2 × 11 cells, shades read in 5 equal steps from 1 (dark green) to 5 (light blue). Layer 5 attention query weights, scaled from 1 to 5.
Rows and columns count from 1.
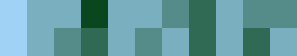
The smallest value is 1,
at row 1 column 4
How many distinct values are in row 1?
5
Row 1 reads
5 4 4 1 4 4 3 2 4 3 3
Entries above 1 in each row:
10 11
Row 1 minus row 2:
0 0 1 -1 0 1 -1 0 0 1 -1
